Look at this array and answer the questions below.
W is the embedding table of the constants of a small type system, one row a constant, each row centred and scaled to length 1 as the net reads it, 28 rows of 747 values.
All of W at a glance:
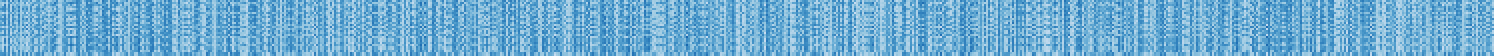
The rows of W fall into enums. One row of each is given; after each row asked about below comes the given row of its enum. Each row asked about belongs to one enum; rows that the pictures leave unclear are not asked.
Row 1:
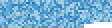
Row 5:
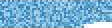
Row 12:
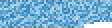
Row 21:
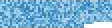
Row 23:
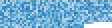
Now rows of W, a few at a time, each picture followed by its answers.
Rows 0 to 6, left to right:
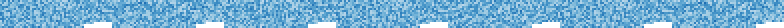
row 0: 5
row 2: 23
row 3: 5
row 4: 12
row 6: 1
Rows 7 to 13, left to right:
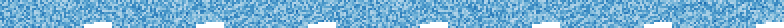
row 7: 5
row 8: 21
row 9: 12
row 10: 5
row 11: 21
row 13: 1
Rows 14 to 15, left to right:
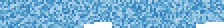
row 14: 12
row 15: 21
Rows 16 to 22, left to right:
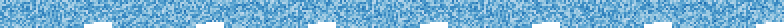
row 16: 23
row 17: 12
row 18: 1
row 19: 23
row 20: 23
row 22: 1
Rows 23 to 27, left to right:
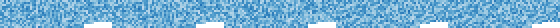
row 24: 23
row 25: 21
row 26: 12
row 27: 12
